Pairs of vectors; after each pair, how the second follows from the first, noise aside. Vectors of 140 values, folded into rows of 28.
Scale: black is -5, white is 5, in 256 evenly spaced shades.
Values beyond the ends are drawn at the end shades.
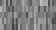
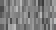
reversed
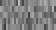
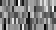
scaled up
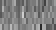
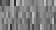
reversed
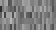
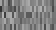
copied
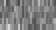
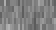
shrunk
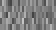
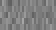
shrunk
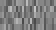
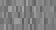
shrunk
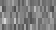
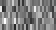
scaled up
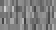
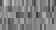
shuffled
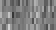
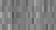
shrunk
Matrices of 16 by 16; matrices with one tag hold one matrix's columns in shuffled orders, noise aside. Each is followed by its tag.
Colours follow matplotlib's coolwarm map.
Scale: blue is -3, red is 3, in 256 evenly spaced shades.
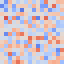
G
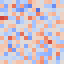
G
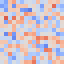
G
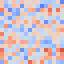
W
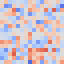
W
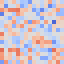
W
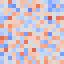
G
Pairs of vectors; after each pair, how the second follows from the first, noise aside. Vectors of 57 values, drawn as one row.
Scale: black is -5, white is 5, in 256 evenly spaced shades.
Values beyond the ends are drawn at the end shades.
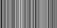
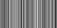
reversed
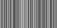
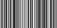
scaled up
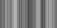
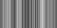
reversed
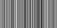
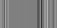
partly zeroed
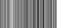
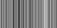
reversed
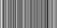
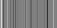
partly zeroed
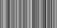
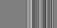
partly zeroed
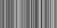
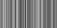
reversed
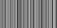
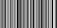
scaled up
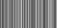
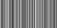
reversed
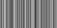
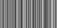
reversed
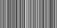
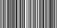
scaled up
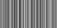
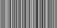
reversed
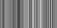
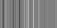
partly zeroed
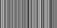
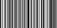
scaled up
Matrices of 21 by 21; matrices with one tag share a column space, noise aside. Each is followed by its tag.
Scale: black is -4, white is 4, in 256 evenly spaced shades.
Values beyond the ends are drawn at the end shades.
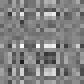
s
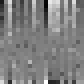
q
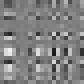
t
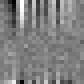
q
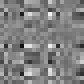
s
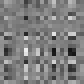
t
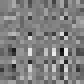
t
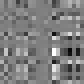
t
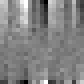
q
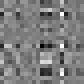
s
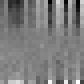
q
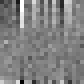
q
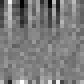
q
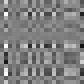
s
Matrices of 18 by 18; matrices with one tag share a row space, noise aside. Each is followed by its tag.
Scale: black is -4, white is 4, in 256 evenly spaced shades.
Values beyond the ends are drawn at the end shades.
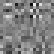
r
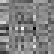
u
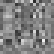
r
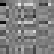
u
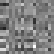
u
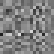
r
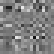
r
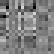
u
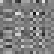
r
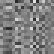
r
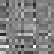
u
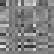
u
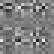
r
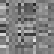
u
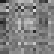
u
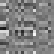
u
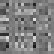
u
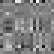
r
